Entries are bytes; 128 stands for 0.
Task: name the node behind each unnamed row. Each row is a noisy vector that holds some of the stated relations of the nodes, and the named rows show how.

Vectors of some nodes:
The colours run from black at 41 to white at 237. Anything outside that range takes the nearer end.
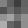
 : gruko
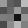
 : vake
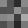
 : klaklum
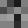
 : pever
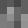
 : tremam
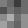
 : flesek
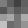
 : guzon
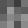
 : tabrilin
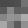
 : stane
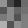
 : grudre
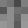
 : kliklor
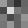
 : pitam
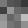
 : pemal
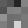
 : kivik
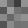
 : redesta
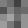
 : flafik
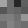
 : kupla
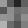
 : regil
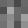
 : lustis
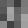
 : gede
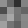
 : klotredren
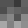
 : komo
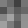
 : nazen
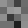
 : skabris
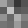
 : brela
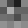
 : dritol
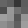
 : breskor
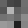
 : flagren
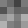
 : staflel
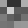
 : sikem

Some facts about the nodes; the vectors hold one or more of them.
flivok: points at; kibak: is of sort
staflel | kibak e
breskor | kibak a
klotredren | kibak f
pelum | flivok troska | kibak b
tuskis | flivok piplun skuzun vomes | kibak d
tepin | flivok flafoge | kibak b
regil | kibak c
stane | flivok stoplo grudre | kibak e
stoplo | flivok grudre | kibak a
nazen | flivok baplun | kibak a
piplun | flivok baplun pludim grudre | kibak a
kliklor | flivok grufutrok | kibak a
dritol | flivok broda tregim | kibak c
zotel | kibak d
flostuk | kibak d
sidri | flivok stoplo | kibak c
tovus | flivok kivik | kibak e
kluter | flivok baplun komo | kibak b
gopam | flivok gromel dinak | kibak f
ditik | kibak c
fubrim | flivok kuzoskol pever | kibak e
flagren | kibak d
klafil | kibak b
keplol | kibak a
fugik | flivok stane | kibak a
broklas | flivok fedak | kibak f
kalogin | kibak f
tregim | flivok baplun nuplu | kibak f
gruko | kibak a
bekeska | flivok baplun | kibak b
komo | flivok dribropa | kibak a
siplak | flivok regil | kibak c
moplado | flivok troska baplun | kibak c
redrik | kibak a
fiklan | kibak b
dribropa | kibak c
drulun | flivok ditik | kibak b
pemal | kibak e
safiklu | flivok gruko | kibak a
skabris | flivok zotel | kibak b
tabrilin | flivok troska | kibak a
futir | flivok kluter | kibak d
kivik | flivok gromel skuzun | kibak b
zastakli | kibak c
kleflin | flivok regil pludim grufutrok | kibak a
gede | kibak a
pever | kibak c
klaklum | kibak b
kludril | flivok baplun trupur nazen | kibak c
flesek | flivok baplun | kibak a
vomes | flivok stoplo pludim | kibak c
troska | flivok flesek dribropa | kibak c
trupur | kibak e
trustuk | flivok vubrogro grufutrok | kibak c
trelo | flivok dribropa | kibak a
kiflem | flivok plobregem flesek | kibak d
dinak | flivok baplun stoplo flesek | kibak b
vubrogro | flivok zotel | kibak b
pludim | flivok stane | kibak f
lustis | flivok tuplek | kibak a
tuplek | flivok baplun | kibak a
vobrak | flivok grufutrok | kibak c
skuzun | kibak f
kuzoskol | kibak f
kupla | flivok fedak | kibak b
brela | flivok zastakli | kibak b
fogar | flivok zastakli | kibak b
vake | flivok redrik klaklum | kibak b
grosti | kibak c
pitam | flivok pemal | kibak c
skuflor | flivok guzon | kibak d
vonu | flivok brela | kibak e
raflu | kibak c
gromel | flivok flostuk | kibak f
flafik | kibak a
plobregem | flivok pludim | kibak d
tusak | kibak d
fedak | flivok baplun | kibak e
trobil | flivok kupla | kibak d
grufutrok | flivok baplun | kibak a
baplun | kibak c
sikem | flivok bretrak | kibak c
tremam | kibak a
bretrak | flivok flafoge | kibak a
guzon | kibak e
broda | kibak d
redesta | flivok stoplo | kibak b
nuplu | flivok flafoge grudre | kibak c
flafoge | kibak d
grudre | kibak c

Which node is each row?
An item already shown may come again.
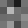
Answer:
moplado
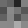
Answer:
broklas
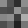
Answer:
klaklum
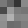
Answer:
gromel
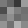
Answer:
gopam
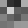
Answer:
sikem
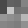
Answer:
tovus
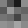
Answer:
dritol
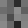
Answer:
vubrogro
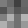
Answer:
fedak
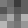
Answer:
fedak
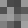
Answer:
bretrak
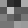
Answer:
sikem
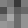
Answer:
trelo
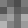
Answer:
staflel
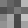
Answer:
fubrim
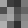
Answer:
flafoge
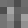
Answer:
lustis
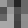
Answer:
trobil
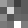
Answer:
fogar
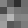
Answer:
skuzun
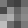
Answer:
flostuk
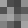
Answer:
bretrak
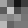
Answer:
zastakli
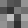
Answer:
redrik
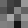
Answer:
kuzoskol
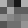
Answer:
tepin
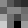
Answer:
zotel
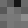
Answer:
kluter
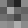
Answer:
dritol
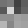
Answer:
vonu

